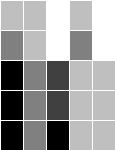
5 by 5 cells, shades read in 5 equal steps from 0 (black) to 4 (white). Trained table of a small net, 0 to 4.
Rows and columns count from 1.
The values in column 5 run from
3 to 4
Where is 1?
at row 3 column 3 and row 4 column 3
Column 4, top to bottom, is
3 2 3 3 3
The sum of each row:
17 15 9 9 8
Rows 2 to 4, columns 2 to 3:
3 4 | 2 1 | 2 1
